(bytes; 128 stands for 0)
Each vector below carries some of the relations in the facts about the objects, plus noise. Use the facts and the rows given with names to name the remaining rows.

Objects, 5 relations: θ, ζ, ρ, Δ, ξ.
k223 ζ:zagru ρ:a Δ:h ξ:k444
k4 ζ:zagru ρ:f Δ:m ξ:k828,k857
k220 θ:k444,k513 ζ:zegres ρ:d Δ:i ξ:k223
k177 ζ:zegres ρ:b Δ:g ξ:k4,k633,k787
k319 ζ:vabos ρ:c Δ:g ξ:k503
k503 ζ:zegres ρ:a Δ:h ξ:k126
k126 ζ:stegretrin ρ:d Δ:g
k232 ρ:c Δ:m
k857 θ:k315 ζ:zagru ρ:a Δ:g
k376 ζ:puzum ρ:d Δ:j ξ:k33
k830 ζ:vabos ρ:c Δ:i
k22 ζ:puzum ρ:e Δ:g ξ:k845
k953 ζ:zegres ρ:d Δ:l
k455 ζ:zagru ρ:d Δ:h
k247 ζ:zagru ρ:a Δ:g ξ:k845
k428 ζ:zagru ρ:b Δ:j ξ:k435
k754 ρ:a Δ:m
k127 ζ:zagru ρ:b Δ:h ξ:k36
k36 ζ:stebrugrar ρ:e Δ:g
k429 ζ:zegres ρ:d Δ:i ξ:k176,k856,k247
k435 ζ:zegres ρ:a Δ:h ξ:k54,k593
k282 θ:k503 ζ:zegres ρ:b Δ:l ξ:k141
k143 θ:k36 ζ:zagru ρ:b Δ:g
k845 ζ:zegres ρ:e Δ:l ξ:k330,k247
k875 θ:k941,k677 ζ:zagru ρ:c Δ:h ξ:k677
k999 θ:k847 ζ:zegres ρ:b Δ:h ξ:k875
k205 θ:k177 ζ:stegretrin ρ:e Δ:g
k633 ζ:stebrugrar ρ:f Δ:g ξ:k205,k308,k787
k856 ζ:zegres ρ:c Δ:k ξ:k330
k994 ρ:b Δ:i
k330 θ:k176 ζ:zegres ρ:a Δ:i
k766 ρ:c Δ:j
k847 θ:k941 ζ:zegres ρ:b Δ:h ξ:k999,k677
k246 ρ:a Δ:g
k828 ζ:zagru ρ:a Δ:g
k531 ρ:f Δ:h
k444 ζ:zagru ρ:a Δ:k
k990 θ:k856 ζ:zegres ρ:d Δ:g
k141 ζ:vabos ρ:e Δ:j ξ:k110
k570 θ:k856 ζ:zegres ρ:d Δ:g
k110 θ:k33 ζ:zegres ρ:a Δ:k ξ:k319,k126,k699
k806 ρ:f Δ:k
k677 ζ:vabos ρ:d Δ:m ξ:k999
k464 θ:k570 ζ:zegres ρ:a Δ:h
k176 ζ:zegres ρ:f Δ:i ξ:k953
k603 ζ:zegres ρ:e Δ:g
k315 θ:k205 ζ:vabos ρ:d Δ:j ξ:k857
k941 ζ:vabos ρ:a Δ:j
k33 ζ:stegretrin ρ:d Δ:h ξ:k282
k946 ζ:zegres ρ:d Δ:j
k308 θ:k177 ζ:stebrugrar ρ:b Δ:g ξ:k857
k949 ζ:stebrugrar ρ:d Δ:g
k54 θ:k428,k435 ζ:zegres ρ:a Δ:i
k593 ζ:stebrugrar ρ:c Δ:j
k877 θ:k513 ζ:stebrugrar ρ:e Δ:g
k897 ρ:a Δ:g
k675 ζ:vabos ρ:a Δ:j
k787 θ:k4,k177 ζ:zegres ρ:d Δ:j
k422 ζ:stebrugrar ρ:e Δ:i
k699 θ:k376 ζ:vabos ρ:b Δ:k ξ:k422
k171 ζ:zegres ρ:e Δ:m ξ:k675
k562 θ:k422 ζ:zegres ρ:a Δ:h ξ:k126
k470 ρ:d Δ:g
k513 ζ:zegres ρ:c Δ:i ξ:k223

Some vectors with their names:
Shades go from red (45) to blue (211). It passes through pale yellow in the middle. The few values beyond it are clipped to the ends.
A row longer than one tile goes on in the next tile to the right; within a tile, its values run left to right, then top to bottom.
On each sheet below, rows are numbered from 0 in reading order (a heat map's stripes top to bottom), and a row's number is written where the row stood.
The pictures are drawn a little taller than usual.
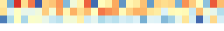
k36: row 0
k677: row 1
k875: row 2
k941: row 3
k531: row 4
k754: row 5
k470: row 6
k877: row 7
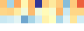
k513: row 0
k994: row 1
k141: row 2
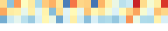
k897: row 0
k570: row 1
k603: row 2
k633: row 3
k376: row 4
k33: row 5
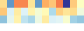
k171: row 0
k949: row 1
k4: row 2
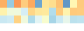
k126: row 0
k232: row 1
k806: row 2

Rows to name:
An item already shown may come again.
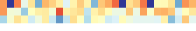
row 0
k308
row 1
k429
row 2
k562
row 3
k953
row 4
k677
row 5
k847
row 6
k422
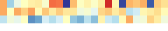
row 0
k875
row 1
k110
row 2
k4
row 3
k33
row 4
k282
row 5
k315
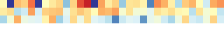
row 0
k282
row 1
k999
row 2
k141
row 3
k428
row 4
k330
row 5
k845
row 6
k220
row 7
k220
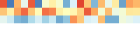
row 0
k435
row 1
k941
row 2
k699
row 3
k503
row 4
k845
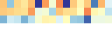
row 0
k444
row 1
k308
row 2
k4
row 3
k857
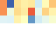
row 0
k127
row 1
k464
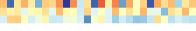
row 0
k787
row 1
k429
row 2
k177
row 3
k205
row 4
k54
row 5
k143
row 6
k856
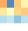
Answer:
k176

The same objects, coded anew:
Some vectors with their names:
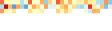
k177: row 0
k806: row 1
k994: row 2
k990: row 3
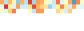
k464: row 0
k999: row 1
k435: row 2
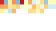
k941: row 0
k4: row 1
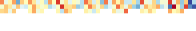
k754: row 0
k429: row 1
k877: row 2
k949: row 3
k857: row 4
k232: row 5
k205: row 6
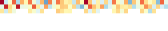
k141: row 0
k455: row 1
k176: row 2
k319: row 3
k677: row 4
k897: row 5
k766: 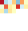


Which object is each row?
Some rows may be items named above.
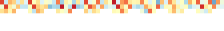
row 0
k110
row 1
k877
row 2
k787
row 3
k127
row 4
k282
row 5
k856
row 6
k429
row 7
k33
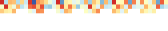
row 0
k562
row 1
k847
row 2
k875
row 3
k464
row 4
k503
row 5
k953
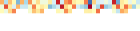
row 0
k464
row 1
k220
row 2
k282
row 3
k315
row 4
k875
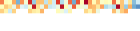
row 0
k444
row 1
k562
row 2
k376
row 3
k422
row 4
k308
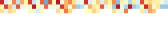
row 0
k428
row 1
k376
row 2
k699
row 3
k845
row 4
k787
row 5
k143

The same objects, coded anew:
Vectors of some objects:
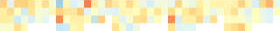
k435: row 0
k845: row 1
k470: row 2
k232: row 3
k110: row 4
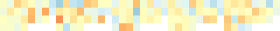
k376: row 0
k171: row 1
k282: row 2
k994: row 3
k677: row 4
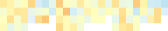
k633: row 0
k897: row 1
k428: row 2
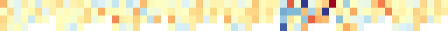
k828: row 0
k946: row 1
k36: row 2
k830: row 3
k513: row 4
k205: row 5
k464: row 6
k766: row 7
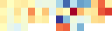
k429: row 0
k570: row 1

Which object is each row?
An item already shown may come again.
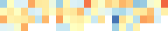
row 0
k141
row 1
k845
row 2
k315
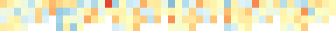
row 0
k857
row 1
k787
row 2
k141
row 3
k422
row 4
k845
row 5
k877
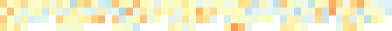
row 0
k444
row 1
k176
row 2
k953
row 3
k220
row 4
k699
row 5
k857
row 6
k127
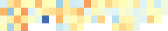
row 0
k875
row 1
k845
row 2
k143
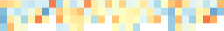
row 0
k308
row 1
k845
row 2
k4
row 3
k177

